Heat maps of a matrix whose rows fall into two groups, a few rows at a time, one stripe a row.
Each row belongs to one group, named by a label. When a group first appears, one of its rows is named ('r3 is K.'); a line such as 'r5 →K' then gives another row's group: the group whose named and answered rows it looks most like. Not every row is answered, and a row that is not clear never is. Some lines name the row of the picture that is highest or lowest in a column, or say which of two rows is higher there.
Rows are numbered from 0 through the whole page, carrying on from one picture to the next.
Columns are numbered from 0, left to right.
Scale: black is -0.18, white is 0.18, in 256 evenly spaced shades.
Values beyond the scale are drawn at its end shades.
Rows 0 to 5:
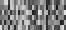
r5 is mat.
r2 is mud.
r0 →mat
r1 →mat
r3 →mat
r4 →mud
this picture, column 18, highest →4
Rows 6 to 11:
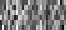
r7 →mud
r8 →mat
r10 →mud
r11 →mud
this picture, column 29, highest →6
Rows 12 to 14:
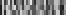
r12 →mud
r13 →mud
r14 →mud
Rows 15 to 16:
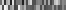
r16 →mat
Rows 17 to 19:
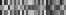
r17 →mud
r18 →mat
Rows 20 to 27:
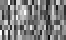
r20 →mud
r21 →mat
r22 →mat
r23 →mat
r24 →mat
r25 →mud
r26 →mat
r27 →mat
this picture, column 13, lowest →20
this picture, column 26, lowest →25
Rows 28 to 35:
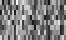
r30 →mud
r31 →mat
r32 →mud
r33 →mud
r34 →mud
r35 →mat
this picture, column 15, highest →30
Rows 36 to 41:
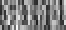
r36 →mud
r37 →mud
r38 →mud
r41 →mat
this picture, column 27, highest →40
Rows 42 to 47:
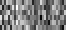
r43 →mat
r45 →mat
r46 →mat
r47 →mud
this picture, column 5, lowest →47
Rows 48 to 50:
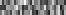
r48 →mat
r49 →mud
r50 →mud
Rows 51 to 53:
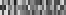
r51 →mat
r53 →mat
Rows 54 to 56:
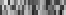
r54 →mat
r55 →mud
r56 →mud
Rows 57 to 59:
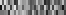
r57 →mat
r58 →mud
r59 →mat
